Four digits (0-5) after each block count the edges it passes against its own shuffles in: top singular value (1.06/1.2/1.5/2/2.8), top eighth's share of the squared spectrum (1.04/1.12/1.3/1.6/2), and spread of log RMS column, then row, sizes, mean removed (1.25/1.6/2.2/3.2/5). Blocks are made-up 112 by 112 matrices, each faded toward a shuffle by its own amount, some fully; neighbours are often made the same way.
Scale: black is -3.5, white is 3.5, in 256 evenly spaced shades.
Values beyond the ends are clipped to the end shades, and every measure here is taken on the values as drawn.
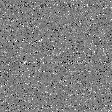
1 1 0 2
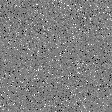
0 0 0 0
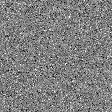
2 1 0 0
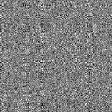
4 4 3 3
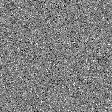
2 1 0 0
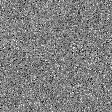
0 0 0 0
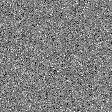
1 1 0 0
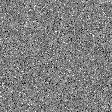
1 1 0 0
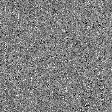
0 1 2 0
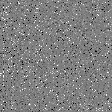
3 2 1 0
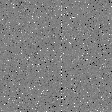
3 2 1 0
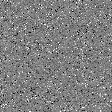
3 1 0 0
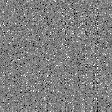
4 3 2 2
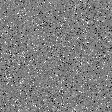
1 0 0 0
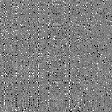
5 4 3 2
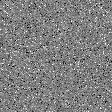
0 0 0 0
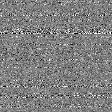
2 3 0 4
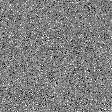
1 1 0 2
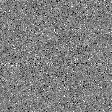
1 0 0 1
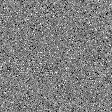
0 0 0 0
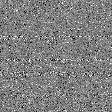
1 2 0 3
